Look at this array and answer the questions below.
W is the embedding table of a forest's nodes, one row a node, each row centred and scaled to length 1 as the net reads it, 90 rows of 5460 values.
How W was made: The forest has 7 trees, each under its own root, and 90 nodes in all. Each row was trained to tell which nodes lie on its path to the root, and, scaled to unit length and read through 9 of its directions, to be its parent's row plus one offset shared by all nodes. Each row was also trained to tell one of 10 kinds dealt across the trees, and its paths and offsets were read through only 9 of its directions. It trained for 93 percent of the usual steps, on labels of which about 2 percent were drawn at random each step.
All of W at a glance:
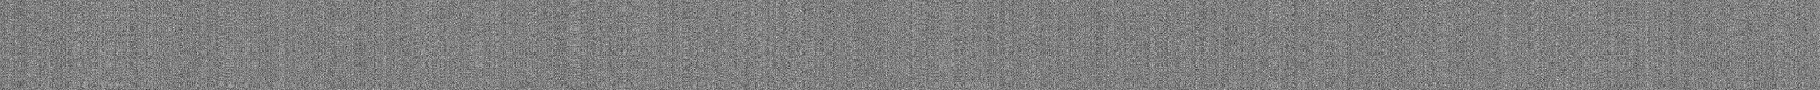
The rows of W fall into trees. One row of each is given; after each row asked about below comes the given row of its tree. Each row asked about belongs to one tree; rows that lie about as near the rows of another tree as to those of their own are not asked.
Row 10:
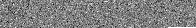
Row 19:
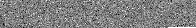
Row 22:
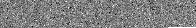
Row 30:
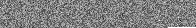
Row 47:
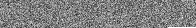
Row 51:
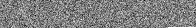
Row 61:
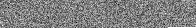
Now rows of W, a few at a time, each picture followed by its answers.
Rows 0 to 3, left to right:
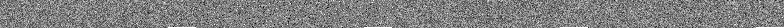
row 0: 30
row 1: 51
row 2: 22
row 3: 22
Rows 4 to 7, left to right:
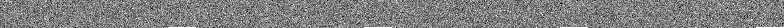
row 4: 51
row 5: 19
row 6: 22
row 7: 10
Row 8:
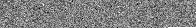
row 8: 61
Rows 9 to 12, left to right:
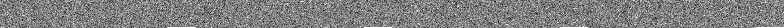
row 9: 61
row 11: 51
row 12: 22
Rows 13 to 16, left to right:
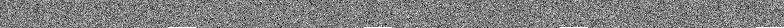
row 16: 51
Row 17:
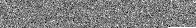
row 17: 22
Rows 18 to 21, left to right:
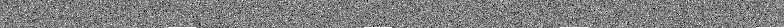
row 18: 22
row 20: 10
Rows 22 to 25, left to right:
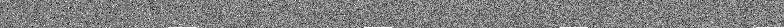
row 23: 19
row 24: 30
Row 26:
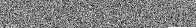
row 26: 51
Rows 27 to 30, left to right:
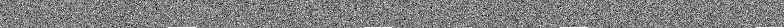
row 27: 22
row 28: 51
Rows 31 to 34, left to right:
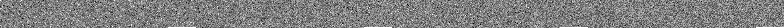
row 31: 10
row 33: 19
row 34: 10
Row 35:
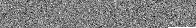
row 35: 10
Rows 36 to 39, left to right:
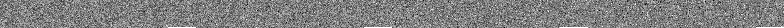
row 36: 61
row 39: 51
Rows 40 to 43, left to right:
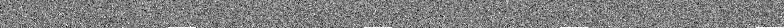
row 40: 22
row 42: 10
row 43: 47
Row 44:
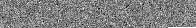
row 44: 51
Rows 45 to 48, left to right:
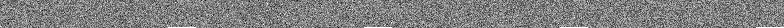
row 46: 19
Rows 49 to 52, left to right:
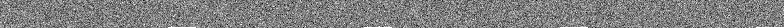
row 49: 51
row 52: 10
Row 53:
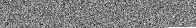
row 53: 51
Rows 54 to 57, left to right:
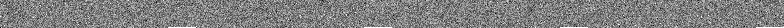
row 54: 10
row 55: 22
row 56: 19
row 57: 10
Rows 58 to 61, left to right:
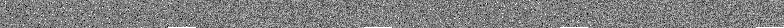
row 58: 19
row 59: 22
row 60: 51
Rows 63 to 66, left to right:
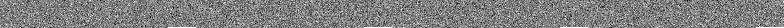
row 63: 19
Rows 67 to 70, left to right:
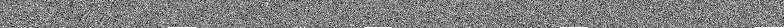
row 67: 22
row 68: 19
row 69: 22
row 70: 22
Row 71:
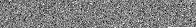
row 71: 47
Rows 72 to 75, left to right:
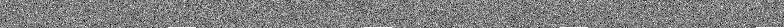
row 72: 19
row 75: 19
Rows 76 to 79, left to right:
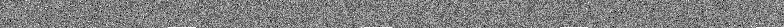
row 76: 51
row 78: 19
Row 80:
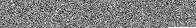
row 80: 10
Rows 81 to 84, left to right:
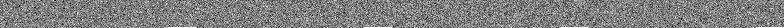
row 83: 47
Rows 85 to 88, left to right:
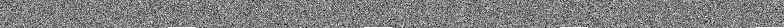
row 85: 51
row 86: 19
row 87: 19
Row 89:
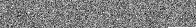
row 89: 10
